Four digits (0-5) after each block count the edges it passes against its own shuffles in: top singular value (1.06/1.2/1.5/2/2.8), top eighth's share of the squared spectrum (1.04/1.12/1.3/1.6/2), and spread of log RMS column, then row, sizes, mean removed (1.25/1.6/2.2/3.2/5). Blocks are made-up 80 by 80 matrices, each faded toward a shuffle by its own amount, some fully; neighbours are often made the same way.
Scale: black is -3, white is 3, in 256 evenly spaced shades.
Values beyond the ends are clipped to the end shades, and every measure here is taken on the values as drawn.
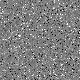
2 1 0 0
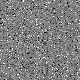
2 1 0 0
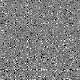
4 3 2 2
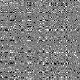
4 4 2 3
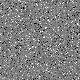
0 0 0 0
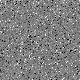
0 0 0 0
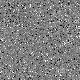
2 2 0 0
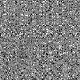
4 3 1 2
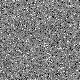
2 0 0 0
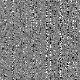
2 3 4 0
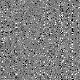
4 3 2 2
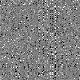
4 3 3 1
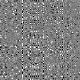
4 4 3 2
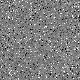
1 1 0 1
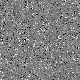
0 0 0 0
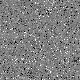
0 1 0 1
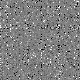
2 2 2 2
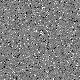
0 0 0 0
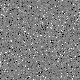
0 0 0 0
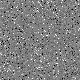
1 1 1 0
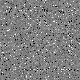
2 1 1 1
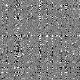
2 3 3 3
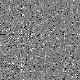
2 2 2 2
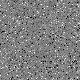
1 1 0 1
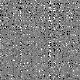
2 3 3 3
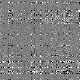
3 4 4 4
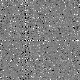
2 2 2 2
